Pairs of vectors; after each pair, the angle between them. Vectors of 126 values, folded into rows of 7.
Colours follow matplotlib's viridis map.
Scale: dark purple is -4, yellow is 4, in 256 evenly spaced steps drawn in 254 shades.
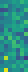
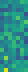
nearly parallel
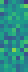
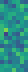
partly aligned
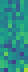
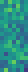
nearly opposite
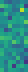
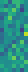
partly opposed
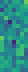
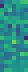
orthogonal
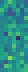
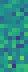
partly aligned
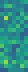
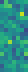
partly aligned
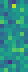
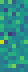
orthogonal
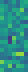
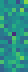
partly aligned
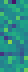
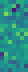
orthogonal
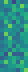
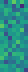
nearly opposite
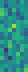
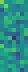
partly opposed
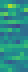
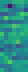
nearly opposite
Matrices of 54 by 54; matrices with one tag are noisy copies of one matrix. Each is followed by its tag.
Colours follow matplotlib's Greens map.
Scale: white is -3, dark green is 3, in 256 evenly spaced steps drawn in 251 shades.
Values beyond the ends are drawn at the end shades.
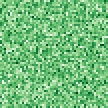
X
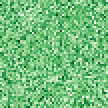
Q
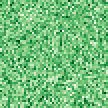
Q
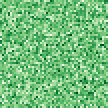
X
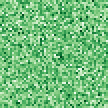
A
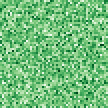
X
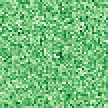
A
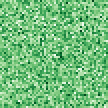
A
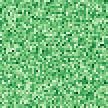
X
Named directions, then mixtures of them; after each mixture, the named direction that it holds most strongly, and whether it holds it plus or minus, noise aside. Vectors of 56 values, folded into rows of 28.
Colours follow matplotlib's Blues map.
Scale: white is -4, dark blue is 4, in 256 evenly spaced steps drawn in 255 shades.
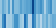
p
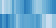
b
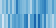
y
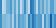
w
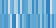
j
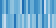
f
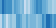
b, minus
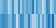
j, plus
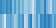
p, minus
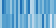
w, minus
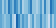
j, minus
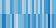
f, minus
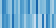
w, minus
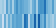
y, plus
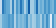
w, minus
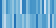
f, plus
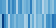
y, minus
